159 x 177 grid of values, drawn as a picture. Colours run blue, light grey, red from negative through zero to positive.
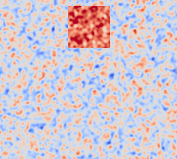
Ninth with the highest average: top middle. Odd patch: higher, in the top middle. Average level on the scale: 50%.
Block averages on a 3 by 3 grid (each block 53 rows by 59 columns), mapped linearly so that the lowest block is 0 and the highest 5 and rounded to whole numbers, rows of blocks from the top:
0 5 0
0 0 0
0 0 0
